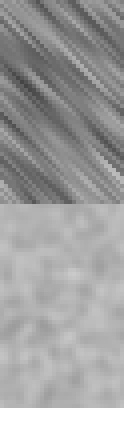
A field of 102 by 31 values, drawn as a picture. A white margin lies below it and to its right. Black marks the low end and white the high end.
The table splits into 2 rows of 1 panel. Panel 1,1: middling, slanting down to the right. Panel 2,1: high, blotchy, faint in contrast.
